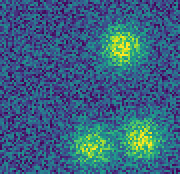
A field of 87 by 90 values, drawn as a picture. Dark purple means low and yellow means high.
On average the colour sits 30% of the way up the scale. There are three bumps. No single row or column stands out from its neighbours.
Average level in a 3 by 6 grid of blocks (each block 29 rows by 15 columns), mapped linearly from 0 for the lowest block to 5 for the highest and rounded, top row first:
0 0 0 3 3 0 / 0 0 0 1 1 0 / 0 0 3 4 5 2
